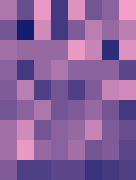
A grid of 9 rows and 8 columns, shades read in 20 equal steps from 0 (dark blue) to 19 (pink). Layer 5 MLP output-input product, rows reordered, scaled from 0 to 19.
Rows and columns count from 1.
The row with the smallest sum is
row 9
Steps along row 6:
up up down up up down down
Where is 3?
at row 9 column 6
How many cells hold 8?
8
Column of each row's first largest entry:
8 3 5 4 8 3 2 2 1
